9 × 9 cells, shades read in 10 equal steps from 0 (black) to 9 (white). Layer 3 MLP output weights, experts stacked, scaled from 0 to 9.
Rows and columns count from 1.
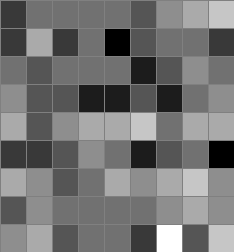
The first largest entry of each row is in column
9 2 8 1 6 4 8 8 7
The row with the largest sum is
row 5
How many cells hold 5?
13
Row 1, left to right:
2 4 4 4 4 3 5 6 7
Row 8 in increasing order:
3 4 4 4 4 5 5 5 6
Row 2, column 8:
4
